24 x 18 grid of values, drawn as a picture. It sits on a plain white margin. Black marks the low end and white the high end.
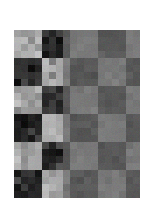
The field is checkered. A vertical seam about 40% of the way across splits the table, and the right part is calmer. Overall the values sit about 40% of the way up the scale. No overall slope runs across the table.
